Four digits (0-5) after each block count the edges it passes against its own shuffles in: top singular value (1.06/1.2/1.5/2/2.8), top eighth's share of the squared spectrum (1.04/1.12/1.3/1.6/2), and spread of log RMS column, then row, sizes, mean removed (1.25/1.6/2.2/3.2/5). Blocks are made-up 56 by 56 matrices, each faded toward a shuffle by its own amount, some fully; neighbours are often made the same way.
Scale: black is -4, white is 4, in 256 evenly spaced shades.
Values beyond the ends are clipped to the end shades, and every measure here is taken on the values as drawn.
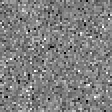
1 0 0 0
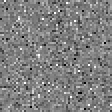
1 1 0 0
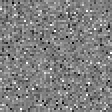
1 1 0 0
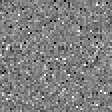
2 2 0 0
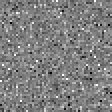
1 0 0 0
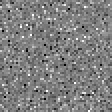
0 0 0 0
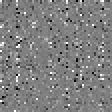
3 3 2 1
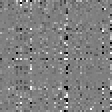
4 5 3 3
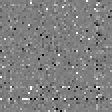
3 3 1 1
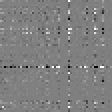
4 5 2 2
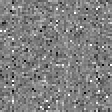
2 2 1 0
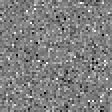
0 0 0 0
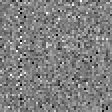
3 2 2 0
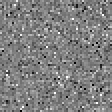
0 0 0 0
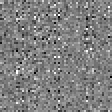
3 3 3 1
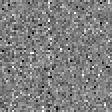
2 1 1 0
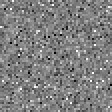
0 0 0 0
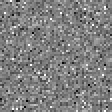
1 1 0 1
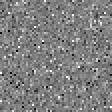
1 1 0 0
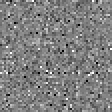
2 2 1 1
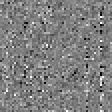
3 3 2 2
